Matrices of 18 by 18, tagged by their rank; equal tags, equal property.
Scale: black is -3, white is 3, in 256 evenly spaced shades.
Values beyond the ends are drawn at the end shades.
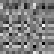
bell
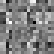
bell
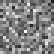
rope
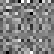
bell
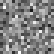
rope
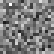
rope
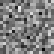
rope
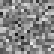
rope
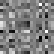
bell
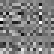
bell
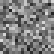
rope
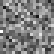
rope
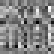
bell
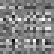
bell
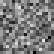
rope
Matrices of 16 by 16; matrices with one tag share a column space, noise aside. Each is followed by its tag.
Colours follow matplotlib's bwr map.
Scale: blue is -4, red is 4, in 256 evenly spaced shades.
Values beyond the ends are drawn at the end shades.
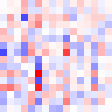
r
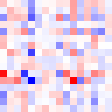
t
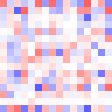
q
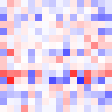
t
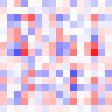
r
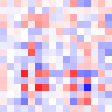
r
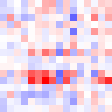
t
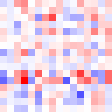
t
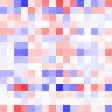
q
